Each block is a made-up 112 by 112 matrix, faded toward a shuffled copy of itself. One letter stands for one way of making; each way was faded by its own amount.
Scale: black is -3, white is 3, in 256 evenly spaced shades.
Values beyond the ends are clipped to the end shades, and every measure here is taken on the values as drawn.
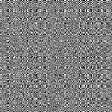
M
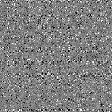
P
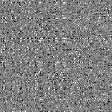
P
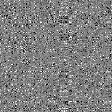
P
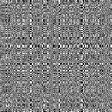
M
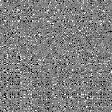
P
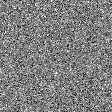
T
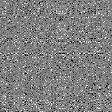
P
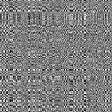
M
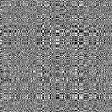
M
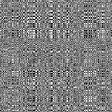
M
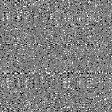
P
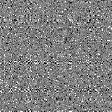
P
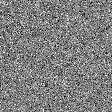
T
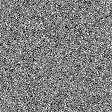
T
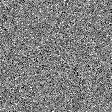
T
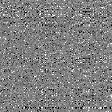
P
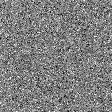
T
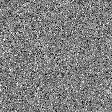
T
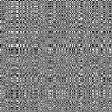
M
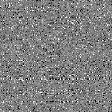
P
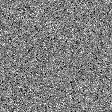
T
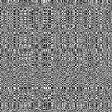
M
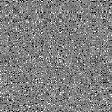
P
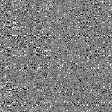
P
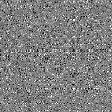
P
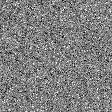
T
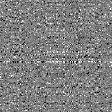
P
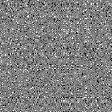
P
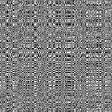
M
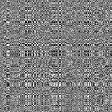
M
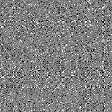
P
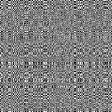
M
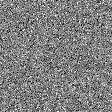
T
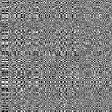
M
